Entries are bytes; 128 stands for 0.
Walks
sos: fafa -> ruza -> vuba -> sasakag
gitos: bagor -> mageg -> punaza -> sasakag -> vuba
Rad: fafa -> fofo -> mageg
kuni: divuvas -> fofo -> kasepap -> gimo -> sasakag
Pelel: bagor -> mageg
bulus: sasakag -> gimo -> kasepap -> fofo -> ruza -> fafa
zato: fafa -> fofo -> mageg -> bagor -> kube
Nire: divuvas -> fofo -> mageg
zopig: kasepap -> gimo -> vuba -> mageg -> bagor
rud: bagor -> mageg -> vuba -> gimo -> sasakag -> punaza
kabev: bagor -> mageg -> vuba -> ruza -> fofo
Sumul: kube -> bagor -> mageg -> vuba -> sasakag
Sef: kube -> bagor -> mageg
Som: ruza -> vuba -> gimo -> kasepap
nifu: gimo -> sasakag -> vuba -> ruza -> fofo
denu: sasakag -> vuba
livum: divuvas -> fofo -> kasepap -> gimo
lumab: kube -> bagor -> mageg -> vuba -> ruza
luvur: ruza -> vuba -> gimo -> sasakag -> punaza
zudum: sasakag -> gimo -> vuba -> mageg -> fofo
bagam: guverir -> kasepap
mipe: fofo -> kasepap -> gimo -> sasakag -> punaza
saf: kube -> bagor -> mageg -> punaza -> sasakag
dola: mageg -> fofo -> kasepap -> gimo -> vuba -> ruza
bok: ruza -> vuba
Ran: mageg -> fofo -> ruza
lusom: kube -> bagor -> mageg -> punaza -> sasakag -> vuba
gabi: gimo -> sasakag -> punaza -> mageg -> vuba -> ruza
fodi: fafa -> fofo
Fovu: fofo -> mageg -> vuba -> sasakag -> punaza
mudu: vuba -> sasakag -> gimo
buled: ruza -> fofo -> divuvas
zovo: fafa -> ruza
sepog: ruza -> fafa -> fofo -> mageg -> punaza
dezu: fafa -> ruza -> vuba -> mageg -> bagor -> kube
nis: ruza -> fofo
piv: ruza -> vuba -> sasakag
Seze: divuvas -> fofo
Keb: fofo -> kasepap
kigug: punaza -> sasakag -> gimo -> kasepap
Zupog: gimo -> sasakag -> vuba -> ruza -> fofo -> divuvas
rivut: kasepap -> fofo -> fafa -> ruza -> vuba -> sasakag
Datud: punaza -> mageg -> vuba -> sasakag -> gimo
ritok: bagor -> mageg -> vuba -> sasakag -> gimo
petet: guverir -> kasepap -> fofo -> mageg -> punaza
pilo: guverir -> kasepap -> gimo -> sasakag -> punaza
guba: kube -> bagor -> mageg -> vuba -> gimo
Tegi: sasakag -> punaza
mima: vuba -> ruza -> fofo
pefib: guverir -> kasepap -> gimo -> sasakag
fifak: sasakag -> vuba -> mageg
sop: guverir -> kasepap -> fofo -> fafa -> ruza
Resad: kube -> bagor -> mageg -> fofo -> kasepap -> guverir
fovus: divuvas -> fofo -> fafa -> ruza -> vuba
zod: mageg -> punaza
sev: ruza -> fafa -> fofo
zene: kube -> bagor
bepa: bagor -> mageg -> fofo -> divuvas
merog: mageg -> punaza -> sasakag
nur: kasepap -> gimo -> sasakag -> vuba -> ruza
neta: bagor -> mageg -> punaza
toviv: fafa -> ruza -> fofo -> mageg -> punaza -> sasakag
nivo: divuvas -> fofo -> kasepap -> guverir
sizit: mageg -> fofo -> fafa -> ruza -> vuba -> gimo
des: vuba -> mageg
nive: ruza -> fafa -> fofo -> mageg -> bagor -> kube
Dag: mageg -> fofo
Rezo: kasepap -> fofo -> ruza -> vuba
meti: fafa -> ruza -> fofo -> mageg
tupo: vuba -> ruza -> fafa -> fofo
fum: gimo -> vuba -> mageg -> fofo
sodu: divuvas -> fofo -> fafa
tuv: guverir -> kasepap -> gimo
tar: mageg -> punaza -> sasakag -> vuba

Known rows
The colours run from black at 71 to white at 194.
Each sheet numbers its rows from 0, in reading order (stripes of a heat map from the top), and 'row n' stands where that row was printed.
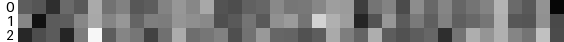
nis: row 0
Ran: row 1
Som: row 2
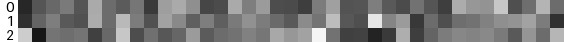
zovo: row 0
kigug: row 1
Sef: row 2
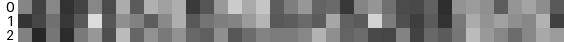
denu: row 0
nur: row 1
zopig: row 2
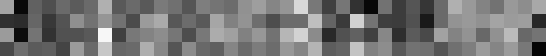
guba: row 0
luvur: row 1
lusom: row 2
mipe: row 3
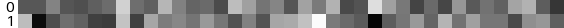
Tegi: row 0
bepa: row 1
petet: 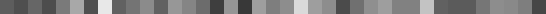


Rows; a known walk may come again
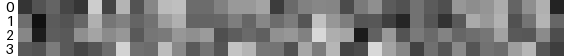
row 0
rivut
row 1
sizit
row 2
Ran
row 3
Tegi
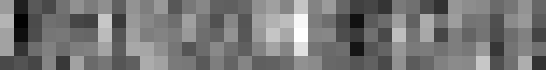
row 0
fum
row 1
bepa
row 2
Nire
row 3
Rad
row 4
sev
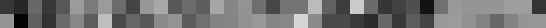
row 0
luvur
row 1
lumab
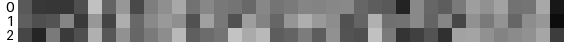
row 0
mima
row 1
kuni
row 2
piv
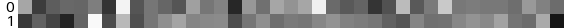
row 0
Resad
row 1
Rezo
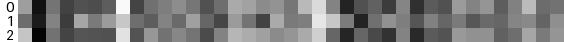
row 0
lusom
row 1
zod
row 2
Sumul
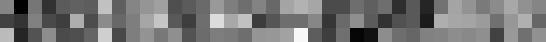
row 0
rud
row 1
sos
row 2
zato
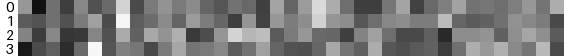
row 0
neta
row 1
petet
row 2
denu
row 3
Som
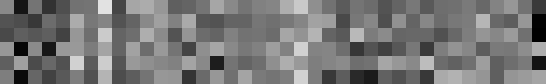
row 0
Fovu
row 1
nis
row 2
mipe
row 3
des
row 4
Keb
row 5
dezu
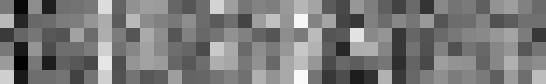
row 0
tar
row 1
Dag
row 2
kigug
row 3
merog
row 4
gitos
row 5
Sef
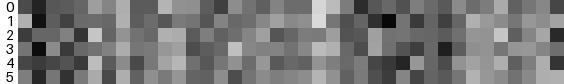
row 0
sepog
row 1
guba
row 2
bulus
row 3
Datud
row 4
tupo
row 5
zopig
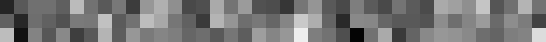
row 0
zovo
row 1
toviv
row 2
Pelel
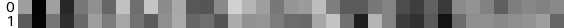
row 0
fifak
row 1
gabi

